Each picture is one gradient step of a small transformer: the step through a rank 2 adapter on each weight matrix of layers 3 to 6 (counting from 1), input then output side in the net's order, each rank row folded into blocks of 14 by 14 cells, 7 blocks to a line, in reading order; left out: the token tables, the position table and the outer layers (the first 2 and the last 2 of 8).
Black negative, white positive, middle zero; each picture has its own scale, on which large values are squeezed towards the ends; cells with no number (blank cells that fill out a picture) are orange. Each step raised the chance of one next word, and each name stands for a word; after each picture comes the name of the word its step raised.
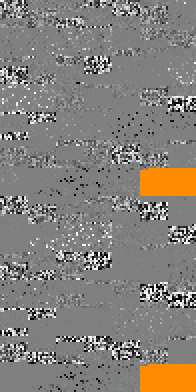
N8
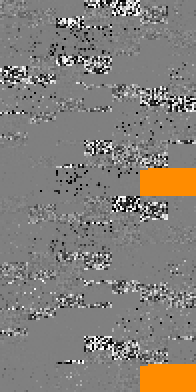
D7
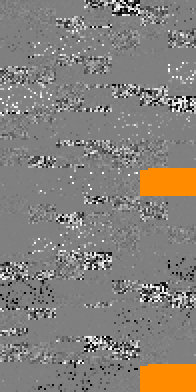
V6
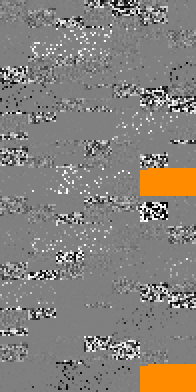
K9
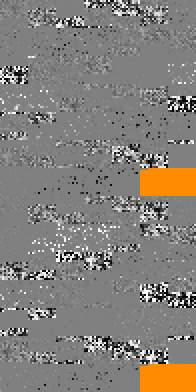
N8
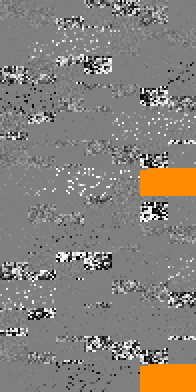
K9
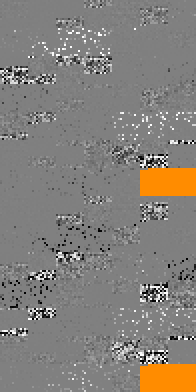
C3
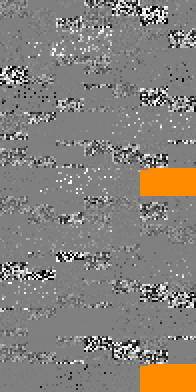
K9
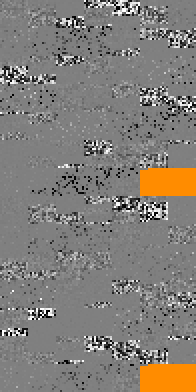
D7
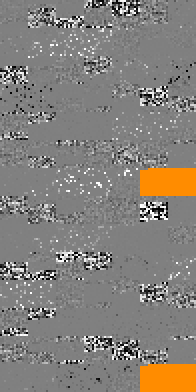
K9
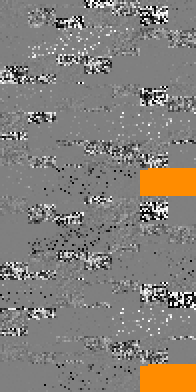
C3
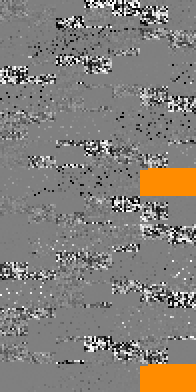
D7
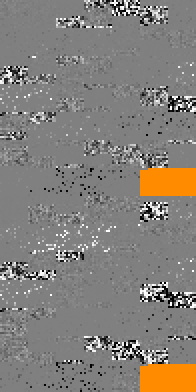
N8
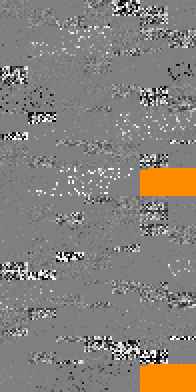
K9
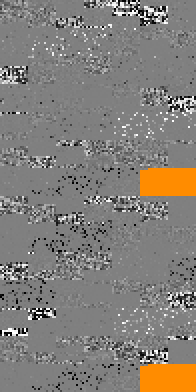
C3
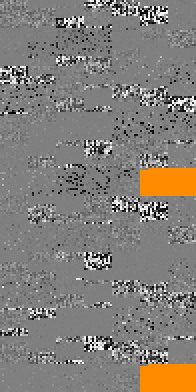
D7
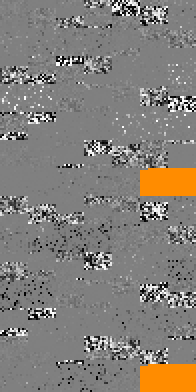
V6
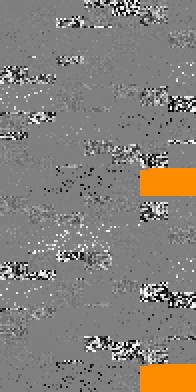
N8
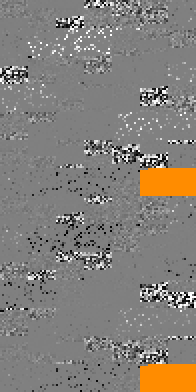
C3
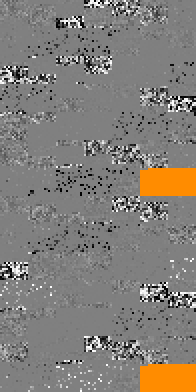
D7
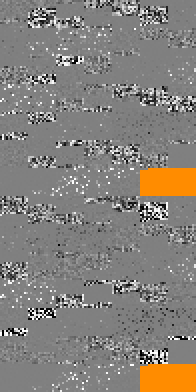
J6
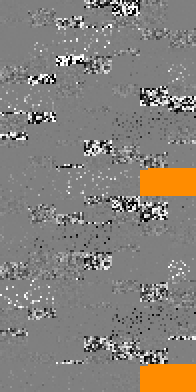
J6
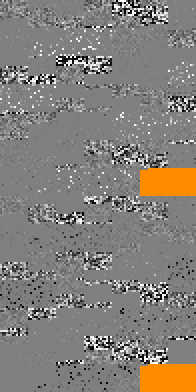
V6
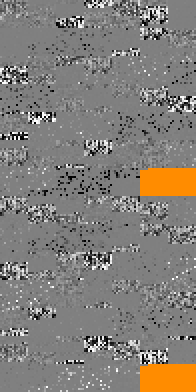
D7
